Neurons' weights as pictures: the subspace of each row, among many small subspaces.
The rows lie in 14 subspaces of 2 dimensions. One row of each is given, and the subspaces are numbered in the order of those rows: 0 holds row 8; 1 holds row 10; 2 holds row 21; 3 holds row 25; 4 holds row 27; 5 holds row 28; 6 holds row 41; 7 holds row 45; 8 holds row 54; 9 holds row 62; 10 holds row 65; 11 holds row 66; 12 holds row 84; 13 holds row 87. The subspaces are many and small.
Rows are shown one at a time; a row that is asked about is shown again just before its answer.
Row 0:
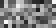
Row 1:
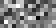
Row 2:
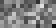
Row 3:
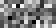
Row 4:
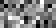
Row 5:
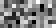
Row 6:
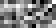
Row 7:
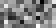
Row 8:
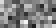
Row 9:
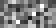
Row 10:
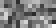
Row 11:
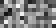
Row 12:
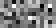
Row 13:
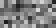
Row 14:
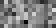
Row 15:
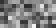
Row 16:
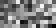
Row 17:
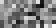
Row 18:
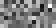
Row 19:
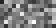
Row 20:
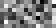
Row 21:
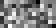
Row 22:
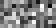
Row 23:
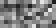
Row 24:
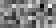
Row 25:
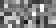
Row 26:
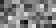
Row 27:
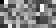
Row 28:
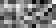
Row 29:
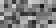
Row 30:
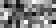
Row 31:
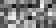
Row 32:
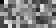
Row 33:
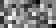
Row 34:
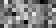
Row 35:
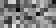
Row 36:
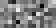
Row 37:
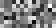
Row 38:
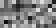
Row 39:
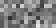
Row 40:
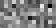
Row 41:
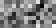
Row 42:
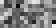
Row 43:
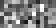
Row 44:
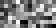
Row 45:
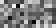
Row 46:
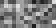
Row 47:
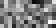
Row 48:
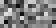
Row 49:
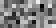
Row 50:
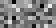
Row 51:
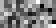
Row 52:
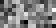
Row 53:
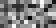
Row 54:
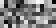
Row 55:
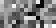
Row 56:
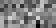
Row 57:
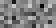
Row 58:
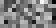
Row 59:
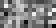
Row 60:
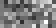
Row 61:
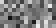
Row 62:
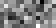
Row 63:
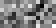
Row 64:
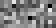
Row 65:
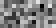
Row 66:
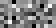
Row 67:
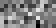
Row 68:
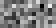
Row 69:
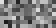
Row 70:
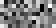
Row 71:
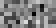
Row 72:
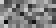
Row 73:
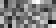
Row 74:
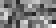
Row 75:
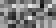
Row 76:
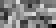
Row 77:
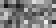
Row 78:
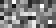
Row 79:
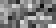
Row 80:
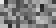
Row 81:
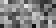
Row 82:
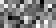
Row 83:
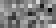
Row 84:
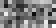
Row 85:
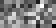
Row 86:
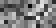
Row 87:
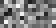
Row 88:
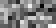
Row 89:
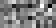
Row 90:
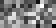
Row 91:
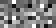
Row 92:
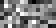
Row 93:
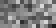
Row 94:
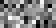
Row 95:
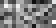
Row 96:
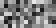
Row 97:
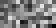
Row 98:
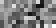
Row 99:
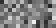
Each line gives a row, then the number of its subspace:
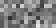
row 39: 7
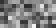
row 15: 0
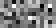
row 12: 8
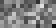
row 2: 6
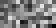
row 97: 12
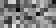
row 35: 3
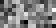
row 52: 0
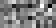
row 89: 10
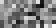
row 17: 13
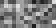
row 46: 5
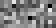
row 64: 8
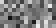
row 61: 9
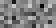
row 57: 11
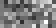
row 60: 12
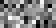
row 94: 9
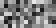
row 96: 3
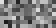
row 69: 4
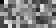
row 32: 4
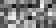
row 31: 2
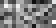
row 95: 5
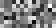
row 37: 4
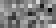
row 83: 5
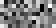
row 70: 4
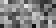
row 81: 0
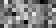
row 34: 0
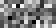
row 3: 7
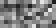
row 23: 5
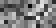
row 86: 6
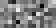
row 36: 3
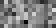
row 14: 0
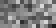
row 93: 12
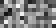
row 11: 13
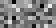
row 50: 11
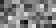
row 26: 0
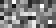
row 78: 11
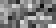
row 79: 1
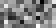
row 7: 9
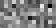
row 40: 8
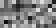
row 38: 8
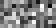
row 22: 10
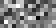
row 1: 13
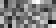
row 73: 2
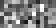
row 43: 3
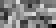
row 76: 1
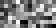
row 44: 12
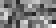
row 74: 1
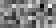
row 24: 10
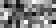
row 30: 1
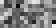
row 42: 6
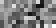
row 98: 13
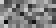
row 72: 7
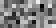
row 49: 10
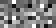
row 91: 11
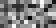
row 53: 2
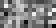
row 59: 12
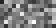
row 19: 7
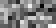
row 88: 1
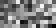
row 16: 12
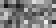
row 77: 1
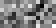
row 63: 6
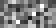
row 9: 3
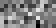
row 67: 7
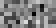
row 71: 3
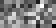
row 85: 6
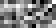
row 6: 5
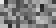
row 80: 4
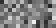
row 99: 9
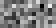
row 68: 10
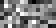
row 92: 11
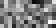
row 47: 2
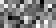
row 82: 9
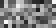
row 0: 8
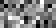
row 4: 9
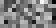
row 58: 9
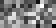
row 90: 6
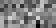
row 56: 7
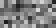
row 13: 8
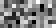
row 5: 10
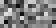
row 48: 13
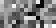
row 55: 13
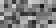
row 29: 11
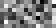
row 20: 9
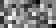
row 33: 2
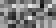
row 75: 2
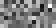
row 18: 4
